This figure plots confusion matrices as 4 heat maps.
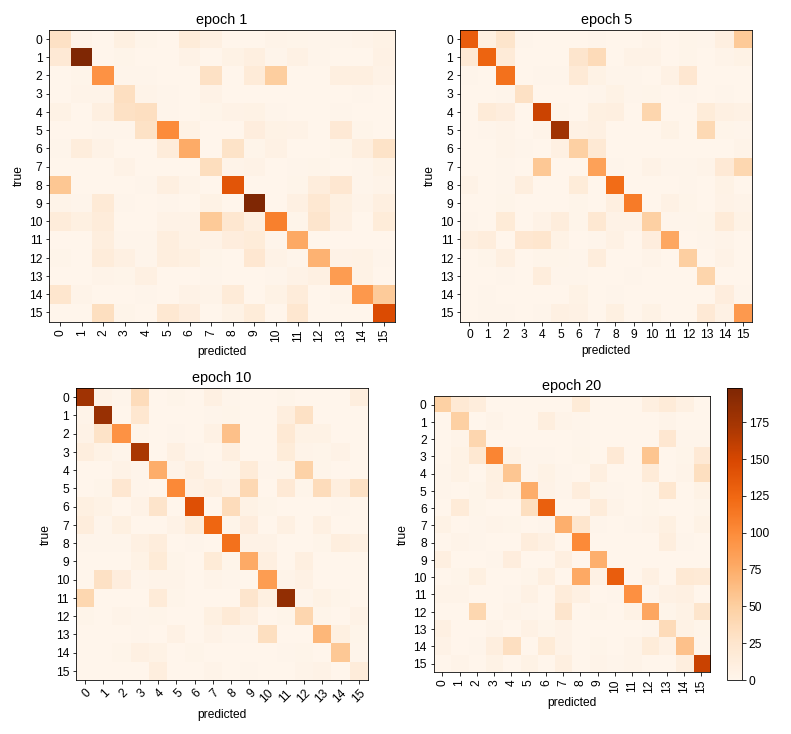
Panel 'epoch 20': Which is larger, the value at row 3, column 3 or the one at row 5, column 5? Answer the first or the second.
the first
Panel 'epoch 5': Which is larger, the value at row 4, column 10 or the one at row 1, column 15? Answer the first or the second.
the first
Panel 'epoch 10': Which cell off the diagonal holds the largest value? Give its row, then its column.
2, 8
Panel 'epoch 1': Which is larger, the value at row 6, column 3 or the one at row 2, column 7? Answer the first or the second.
the second
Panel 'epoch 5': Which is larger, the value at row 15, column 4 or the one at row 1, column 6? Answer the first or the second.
the second
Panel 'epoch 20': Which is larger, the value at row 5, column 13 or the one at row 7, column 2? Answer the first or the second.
the first
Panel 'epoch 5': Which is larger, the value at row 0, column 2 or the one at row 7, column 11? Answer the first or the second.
the first
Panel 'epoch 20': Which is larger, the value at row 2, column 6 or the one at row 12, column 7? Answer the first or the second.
the second
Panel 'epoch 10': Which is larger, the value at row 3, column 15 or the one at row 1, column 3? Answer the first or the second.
the second
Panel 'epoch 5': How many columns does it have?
16
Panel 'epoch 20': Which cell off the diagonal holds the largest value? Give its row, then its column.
10, 8
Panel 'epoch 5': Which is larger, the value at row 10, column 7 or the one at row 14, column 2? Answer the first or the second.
the first
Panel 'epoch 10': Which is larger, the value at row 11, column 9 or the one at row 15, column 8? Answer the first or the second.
the first
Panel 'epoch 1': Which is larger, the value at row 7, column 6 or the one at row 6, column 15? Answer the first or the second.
the second
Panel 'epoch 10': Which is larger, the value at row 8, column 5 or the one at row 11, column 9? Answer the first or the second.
the second
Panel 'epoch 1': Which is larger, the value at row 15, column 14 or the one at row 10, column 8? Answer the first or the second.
the second
